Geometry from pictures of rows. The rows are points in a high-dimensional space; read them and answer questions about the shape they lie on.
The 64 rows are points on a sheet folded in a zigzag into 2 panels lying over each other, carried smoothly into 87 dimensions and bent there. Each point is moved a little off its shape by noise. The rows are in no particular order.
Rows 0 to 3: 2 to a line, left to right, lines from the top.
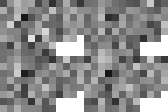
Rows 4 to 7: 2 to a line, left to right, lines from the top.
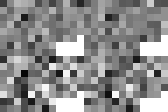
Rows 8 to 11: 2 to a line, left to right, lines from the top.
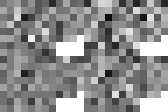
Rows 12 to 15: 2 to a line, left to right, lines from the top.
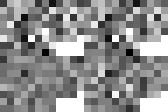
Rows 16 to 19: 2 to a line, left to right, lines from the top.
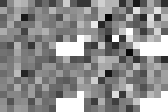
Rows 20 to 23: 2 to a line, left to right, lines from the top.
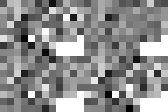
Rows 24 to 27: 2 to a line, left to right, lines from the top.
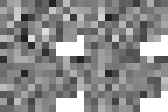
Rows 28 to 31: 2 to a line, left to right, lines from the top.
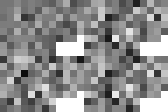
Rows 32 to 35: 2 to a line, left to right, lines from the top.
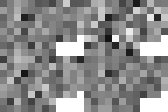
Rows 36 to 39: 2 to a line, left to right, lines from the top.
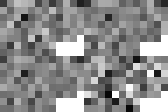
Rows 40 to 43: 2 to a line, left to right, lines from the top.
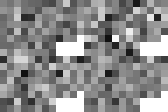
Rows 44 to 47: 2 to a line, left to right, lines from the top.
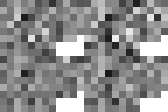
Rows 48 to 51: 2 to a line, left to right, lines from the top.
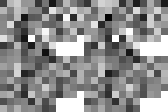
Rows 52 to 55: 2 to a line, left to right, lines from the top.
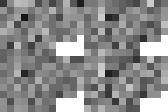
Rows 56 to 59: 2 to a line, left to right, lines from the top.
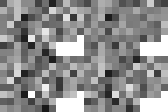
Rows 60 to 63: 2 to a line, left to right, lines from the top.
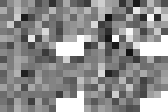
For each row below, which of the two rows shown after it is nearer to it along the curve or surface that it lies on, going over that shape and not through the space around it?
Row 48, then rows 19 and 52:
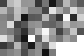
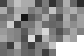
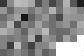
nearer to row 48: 19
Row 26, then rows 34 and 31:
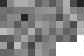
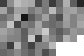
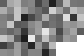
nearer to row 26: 34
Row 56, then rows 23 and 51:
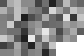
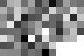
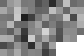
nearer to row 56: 51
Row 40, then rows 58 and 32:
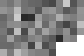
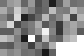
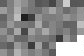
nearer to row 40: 32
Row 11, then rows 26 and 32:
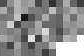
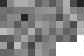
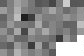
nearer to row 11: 26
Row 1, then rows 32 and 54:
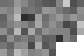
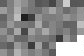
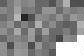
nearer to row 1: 32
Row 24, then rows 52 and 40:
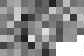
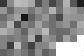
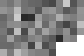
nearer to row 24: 40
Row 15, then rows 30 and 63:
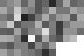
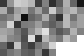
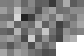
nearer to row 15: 63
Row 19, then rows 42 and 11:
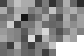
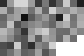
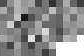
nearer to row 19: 11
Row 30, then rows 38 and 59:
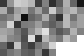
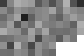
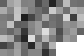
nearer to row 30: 38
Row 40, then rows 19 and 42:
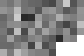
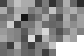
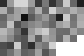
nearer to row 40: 42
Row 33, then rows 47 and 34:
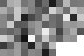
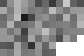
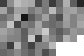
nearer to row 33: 47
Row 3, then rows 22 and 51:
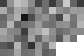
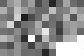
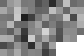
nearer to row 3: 51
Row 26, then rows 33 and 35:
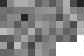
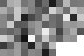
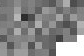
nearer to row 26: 35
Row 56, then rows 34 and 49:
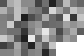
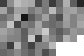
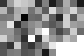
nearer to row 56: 49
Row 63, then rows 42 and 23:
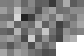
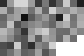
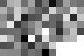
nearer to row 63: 23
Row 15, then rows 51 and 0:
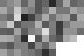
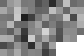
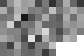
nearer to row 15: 0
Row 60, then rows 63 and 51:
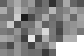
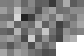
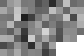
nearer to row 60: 63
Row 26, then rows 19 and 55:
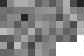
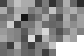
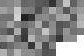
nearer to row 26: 19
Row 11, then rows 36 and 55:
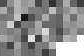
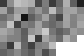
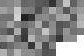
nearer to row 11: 36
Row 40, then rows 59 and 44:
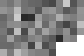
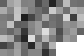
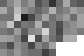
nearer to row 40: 59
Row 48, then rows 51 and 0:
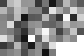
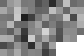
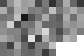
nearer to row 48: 51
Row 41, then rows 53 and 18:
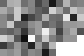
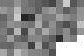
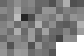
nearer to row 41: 53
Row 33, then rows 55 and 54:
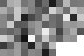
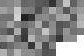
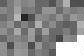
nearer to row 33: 55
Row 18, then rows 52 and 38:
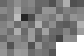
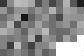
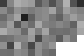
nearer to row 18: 38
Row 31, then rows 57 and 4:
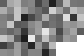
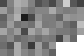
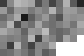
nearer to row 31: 57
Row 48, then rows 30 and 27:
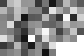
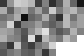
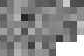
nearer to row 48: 30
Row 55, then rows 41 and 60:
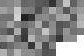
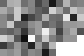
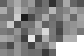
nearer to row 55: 41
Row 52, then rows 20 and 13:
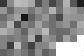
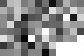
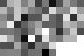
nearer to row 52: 13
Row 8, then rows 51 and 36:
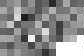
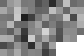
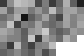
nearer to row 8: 36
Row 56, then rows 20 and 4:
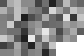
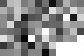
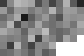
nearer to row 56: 20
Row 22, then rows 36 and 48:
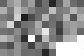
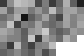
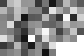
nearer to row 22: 36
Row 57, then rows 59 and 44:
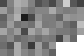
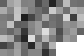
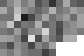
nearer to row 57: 59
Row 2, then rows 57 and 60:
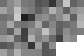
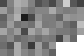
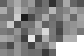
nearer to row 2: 57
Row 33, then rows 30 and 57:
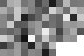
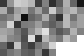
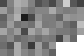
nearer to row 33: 57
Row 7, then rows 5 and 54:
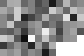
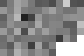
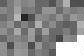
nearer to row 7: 5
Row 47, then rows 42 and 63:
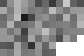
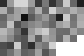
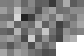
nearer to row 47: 42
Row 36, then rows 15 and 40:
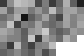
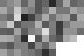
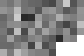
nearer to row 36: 15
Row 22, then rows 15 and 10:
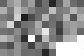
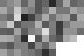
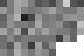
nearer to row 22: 15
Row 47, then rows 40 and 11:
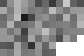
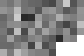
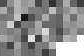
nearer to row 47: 40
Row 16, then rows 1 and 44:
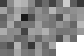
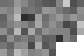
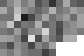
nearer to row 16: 1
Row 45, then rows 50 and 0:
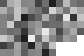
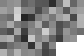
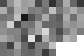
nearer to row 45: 50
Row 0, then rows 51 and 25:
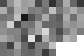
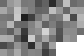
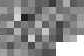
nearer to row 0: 25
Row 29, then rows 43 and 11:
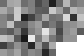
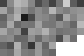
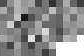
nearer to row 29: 43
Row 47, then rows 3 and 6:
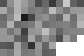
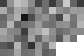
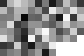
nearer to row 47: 3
